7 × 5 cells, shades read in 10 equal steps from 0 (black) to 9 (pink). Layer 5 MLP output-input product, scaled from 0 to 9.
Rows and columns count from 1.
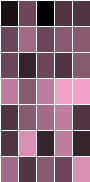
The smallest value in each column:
1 2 0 3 2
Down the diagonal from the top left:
1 6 4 9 3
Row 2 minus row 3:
0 4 0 2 0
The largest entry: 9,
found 2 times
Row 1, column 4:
3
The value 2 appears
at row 3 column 2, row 6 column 3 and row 6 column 5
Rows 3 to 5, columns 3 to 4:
4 3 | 7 9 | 6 7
